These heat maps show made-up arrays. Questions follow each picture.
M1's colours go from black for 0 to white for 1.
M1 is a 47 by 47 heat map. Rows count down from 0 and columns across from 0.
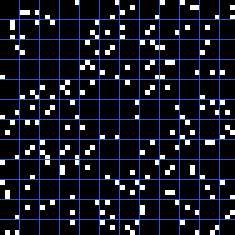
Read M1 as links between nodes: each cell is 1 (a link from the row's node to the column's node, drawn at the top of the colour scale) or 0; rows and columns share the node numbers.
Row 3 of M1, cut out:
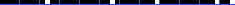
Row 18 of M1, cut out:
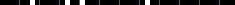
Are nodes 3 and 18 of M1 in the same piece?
yes
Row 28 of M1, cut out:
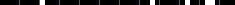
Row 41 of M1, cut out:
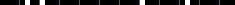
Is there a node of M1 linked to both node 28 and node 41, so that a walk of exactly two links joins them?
yes
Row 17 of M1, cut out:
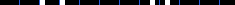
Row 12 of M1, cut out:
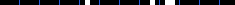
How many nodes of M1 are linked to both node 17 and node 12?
2
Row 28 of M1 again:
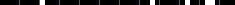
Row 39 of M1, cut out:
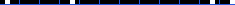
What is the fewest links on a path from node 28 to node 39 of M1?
2
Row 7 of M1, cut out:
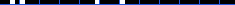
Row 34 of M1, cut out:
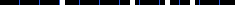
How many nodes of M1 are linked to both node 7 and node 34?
0
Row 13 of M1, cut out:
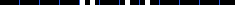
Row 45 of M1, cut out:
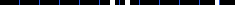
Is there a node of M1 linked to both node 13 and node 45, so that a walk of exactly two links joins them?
yes
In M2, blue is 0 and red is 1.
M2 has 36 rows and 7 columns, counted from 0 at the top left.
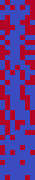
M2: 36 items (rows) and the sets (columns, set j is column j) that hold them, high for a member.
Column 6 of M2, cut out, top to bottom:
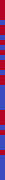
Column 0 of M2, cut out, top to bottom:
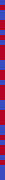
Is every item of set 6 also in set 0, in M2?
no
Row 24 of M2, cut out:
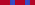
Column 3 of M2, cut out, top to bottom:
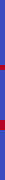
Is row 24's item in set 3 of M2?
yes
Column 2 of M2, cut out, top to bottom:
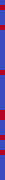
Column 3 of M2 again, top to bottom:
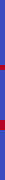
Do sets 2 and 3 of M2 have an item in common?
no
